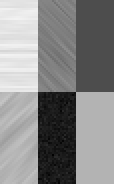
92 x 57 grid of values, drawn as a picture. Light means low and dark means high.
It is made of 2 by 3 panels. Panel 1,1: very low, streaked across, faint in contrast. Panel 1,2: middling, slanting down to the right, faint in contrast. Panel 1,3: high, flat. Panel 2,1: low, slanting up to the right, faint in contrast. Panel 2,2: very high, fine-grained, faint in contrast. Panel 2,3: low, flat.
